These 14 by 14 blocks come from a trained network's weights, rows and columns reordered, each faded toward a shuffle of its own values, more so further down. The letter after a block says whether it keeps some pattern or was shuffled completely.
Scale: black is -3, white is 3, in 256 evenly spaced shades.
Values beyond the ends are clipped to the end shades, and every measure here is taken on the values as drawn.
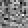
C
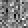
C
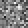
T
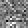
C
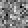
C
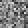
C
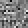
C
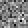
T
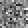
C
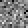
T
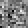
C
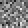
T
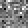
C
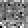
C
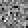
T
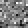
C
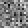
T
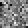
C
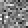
T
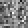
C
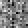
C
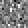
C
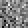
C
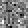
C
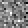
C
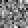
C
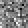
T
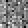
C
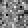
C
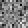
C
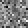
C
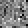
T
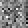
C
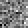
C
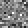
T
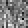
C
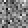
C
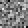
T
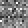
C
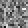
T
